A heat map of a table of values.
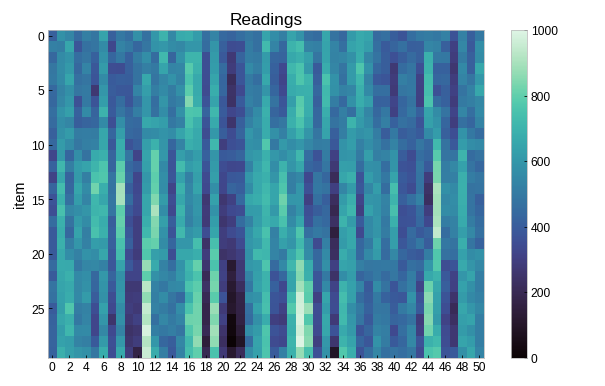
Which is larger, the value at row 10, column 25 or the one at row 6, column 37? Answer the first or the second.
the first
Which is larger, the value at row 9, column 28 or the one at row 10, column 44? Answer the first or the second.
the first
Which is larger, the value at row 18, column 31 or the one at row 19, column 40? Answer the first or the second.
the second
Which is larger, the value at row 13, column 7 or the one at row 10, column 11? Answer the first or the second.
the second
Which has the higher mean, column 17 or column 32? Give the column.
17
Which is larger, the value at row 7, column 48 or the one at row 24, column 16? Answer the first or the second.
the second
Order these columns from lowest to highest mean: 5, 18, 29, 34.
18, 5, 34, 29
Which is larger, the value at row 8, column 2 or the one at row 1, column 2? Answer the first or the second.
the second
